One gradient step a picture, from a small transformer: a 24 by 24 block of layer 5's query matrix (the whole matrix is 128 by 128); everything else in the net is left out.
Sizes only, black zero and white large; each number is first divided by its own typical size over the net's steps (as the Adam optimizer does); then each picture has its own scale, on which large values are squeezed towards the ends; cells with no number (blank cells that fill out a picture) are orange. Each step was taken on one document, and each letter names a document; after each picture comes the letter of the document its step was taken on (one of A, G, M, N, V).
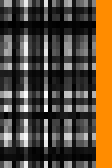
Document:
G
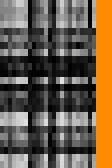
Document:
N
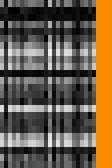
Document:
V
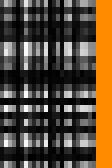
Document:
G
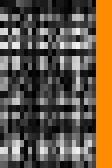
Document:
N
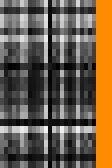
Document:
N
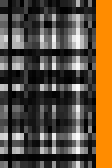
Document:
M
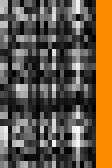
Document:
M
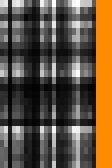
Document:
M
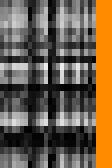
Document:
N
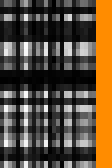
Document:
G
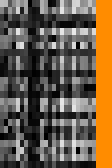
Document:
N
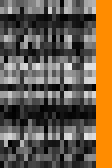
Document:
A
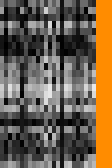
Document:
V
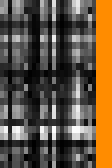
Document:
M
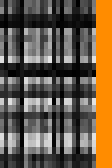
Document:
V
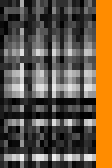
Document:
A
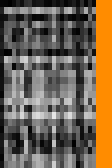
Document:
A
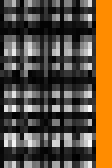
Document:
G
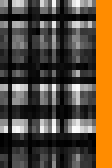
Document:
M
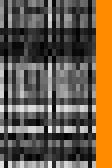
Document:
V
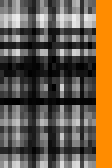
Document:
N
